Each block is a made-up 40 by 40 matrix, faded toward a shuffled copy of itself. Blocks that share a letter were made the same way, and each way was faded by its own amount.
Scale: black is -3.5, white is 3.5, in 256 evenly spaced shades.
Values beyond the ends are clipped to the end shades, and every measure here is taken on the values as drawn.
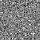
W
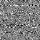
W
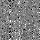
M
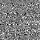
W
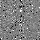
M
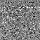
W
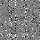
M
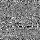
W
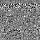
W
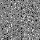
M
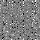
M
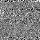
W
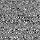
W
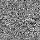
W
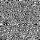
W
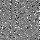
M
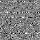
W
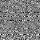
W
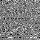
W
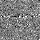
W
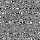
W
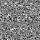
W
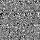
W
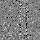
M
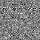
W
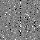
M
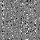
M
